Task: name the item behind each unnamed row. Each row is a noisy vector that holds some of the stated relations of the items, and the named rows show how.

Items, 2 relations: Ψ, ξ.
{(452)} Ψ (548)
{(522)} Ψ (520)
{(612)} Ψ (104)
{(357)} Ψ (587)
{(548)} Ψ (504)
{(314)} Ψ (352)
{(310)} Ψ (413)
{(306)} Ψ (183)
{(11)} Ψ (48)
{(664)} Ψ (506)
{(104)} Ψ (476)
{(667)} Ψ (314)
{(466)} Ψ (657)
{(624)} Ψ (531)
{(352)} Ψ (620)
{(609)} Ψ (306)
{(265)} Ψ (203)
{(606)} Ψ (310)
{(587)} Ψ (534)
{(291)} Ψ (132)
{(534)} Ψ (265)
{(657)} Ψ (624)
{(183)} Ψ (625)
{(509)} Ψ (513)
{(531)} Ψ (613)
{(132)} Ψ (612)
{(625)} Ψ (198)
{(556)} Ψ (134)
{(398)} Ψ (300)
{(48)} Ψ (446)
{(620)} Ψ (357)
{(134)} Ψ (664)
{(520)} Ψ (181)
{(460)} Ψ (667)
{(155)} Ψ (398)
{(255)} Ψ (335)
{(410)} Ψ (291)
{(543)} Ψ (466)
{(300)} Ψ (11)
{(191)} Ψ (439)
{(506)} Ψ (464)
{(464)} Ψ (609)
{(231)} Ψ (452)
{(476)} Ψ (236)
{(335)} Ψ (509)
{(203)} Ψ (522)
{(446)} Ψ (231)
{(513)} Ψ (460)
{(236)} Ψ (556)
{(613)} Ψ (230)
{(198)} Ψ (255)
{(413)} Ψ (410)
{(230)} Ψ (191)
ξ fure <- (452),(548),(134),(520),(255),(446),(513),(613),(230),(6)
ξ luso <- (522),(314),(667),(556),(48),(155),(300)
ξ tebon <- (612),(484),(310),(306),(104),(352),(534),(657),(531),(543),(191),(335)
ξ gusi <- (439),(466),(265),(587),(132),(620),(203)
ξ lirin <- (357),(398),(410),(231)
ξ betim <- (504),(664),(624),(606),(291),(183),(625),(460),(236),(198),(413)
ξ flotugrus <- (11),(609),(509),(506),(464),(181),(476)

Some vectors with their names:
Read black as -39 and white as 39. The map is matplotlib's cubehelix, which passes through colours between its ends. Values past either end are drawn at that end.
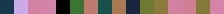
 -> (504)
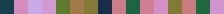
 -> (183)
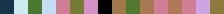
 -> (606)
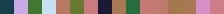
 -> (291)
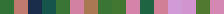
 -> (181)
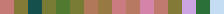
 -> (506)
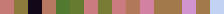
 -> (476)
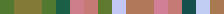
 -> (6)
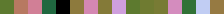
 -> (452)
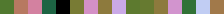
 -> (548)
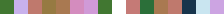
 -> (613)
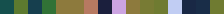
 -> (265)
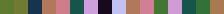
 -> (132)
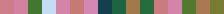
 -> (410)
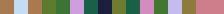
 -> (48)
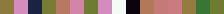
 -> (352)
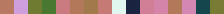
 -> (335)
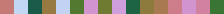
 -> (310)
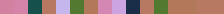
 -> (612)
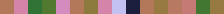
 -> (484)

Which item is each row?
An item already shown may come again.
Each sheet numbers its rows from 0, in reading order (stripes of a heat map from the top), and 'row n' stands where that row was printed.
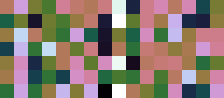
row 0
(335)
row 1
(620)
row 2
(48)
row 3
(291)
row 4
(352)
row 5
(11)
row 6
(466)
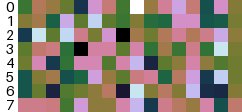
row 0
(513)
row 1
(357)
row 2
(606)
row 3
(446)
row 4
(534)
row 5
(520)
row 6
(587)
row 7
(306)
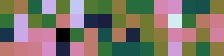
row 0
(357)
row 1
(522)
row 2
(504)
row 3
(231)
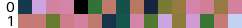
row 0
(504)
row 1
(556)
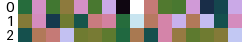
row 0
(439)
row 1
(509)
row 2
(664)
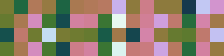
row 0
(134)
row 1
(255)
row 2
(236)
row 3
(255)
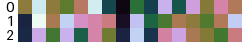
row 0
(155)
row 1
(624)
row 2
(460)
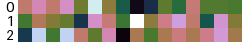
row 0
(398)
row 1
(513)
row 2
(413)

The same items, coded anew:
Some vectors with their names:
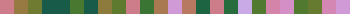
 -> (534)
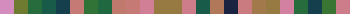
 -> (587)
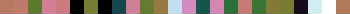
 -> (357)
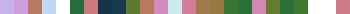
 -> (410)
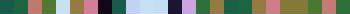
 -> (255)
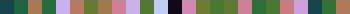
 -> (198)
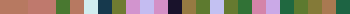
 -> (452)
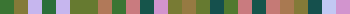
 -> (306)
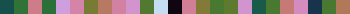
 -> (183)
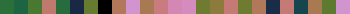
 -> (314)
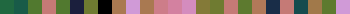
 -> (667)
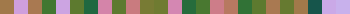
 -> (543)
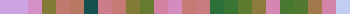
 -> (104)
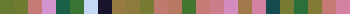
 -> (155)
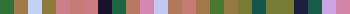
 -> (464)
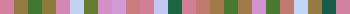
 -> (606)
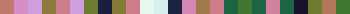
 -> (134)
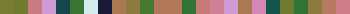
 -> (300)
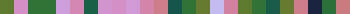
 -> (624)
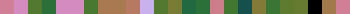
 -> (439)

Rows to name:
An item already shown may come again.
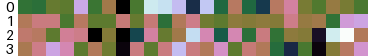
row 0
(513)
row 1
(484)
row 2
(357)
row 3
(556)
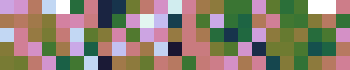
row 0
(410)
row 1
(6)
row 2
(132)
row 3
(664)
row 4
(155)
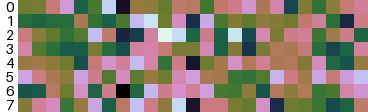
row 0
(155)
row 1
(460)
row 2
(520)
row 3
(620)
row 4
(504)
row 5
(310)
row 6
(509)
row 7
(664)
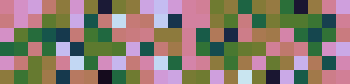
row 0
(476)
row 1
(236)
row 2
(587)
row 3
(335)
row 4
(291)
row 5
(522)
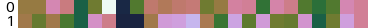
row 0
(11)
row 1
(181)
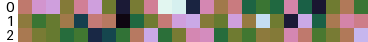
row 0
(134)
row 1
(522)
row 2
(352)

